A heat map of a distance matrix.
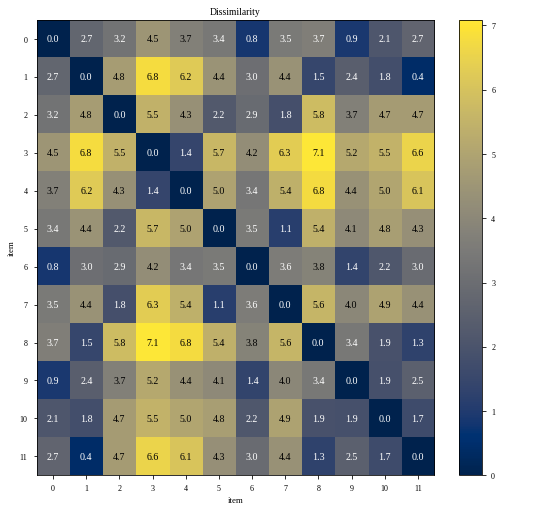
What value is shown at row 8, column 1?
1.5
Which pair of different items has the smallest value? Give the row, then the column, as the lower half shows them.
11, 1
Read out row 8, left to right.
3.7 1.5 5.8 7.1 6.8 5.4 3.8 5.6 0.0 3.4 1.9 1.3
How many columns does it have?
12
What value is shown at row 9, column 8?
3.4
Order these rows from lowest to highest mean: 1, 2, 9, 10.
9, 10, 1, 2
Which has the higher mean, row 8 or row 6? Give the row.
8
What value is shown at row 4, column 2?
4.3
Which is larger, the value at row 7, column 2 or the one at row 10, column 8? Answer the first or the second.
the second
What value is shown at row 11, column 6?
3.0
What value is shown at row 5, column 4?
5.0
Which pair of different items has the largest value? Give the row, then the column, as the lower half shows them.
8, 3
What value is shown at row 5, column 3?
5.7
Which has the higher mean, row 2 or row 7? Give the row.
7
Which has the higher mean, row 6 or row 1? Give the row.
1
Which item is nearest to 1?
11
